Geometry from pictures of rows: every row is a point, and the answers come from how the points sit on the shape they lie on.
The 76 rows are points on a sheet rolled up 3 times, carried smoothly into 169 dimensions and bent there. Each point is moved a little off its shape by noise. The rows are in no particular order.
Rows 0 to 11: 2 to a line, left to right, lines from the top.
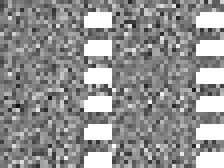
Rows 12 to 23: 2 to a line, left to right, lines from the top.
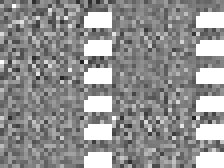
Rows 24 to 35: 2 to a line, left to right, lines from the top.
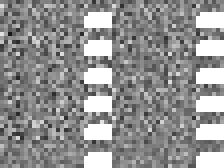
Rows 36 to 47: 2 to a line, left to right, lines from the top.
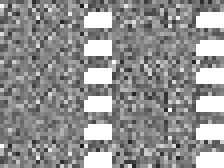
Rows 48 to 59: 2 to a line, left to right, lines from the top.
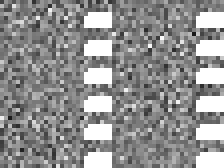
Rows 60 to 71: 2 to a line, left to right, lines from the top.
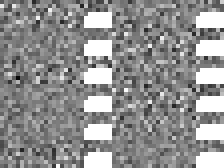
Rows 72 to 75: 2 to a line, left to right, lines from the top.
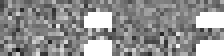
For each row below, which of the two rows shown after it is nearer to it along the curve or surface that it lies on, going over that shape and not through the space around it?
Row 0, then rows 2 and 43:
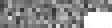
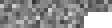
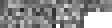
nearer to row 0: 43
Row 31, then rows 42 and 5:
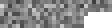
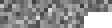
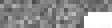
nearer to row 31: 42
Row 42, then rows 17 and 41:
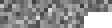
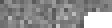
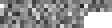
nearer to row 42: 17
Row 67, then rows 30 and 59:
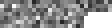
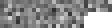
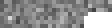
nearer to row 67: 30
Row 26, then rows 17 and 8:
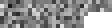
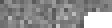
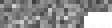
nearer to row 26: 8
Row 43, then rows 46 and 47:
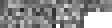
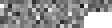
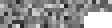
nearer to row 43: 46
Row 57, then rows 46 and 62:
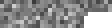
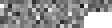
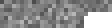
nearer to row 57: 62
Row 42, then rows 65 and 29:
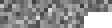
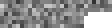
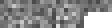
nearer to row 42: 29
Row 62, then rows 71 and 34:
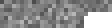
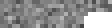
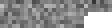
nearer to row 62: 34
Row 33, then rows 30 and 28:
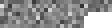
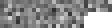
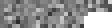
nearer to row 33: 28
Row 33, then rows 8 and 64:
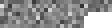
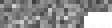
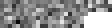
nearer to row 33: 8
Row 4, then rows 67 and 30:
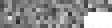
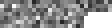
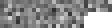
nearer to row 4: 30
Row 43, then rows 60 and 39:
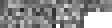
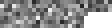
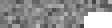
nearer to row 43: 60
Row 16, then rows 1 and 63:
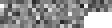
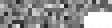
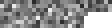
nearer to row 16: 63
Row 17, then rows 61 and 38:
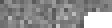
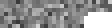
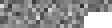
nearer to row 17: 38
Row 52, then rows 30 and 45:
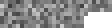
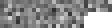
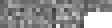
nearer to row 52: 30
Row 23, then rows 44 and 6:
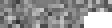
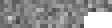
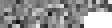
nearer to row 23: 44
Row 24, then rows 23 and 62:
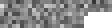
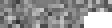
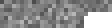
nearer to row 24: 23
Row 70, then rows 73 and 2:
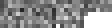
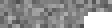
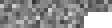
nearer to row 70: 2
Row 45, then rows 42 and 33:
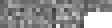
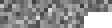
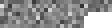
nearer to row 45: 42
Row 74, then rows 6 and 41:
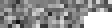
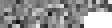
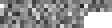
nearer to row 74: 6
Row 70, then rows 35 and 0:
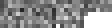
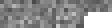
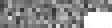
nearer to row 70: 0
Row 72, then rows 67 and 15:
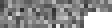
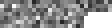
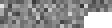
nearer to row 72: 67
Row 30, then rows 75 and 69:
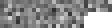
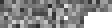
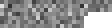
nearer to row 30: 75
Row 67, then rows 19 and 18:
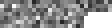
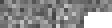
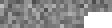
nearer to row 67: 19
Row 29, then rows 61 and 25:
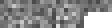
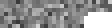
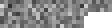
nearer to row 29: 25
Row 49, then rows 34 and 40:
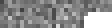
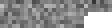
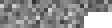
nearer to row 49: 40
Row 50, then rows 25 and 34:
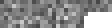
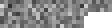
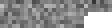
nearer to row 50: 25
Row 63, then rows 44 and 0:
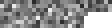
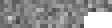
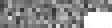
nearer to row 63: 0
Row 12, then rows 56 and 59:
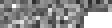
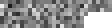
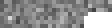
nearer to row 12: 56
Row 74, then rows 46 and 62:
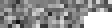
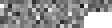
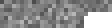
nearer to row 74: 46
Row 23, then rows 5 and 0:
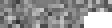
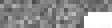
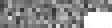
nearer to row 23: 0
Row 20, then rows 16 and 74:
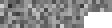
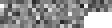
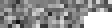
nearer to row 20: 16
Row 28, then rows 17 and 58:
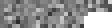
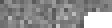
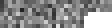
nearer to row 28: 58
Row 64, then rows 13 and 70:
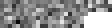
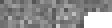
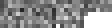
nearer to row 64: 70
